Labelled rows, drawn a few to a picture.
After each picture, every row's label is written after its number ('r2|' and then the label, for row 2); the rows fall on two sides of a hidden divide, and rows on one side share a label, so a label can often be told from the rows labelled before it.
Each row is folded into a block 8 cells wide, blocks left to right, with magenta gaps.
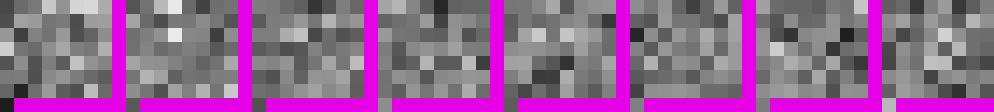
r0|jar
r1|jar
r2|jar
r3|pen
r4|jar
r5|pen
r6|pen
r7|pen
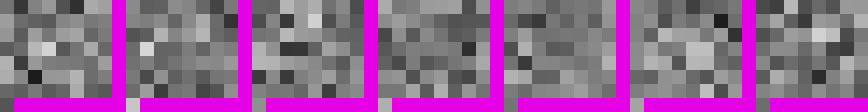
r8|jar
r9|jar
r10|jar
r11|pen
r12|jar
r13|jar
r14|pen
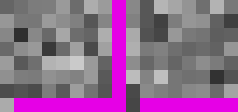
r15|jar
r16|jar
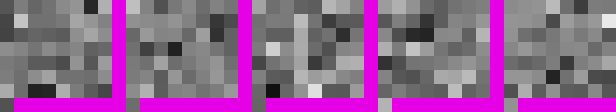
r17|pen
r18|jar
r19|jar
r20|pen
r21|pen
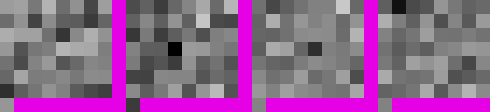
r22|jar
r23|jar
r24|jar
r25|jar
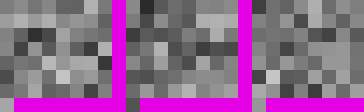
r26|pen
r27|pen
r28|jar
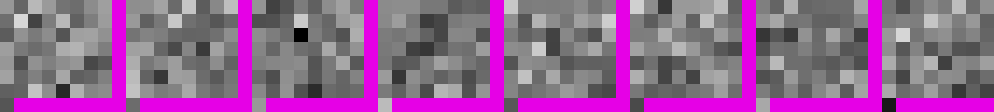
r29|jar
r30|jar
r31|pen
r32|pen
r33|pen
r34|jar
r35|pen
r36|jar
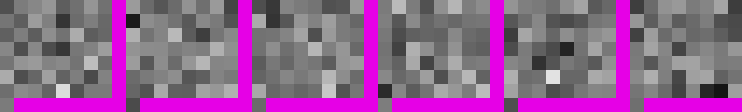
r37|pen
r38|jar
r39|jar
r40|pen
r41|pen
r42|jar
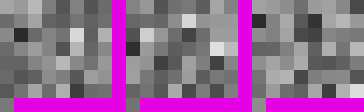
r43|pen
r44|jar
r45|pen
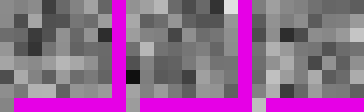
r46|pen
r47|pen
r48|pen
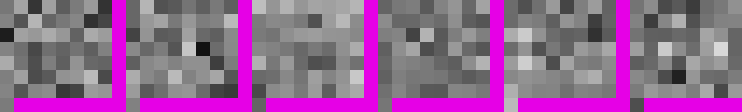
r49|jar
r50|pen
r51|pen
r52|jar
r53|jar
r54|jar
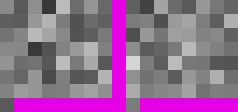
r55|jar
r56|jar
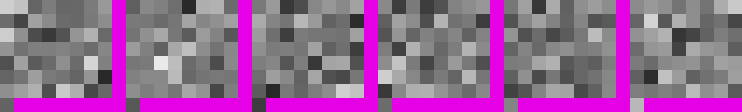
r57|pen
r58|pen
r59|jar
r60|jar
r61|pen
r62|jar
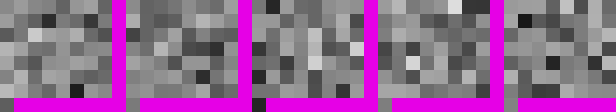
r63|jar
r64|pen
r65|jar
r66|pen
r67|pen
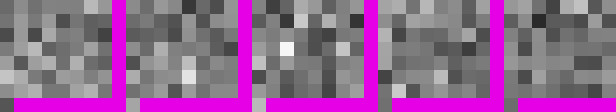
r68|jar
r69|pen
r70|jar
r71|pen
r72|pen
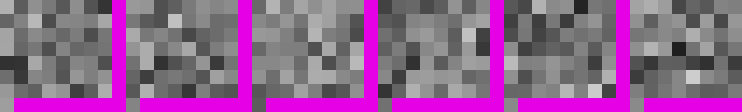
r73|pen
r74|jar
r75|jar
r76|jar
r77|pen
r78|pen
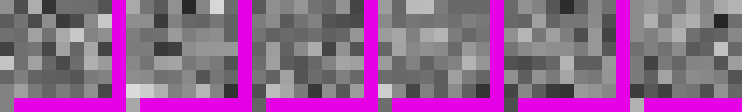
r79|pen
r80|jar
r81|jar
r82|jar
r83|jar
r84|jar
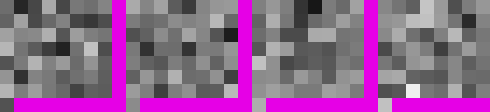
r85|jar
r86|pen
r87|pen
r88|jar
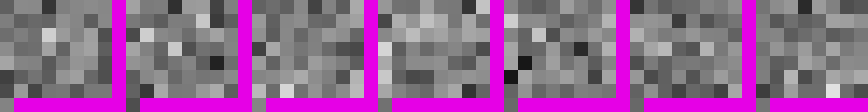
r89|jar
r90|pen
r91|pen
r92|jar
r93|pen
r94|jar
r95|pen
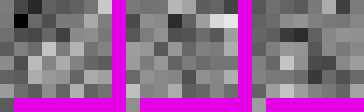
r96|pen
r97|pen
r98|pen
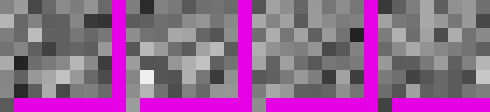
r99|jar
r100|jar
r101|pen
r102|jar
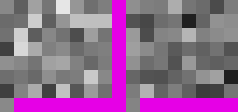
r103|pen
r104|pen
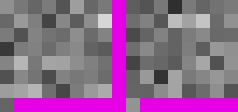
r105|pen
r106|jar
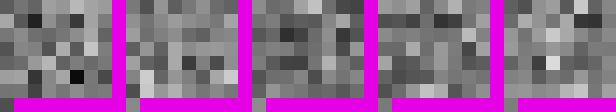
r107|jar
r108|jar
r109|pen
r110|pen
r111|jar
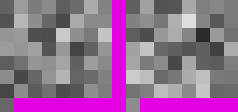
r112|pen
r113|jar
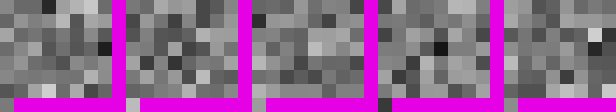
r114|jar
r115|pen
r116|pen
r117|jar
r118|pen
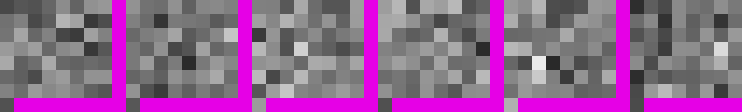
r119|jar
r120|jar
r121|pen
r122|pen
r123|pen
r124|jar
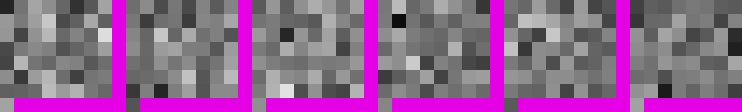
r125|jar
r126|pen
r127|pen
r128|pen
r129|jar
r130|jar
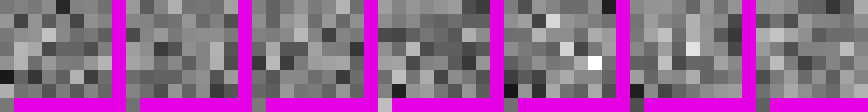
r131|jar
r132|jar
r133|jar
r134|pen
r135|jar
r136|jar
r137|jar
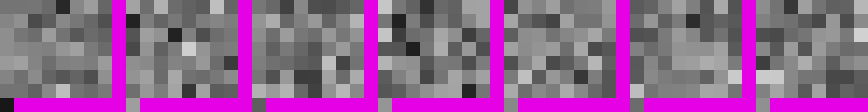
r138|jar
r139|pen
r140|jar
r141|pen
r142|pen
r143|jar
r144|pen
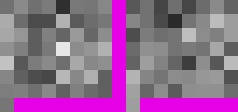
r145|jar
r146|pen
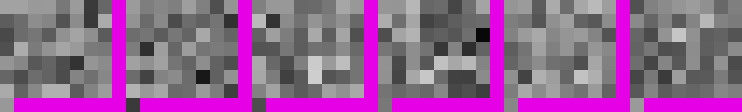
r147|pen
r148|pen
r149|jar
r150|pen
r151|jar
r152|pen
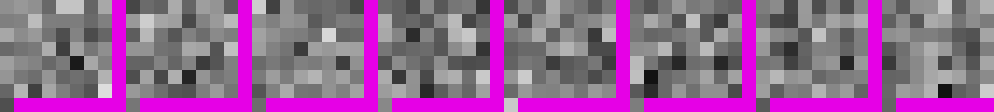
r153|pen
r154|pen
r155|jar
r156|jar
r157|pen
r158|jar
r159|pen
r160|jar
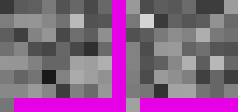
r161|jar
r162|pen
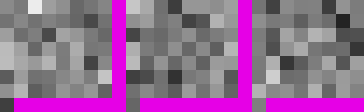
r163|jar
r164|pen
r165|jar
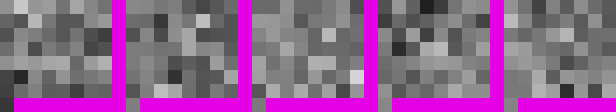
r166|pen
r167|jar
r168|jar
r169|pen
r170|jar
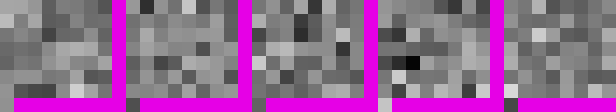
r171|pen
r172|jar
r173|pen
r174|jar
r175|jar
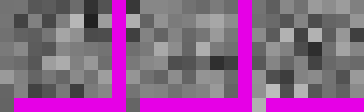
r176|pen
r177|pen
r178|jar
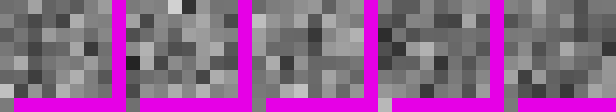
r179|pen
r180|jar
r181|jar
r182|pen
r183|jar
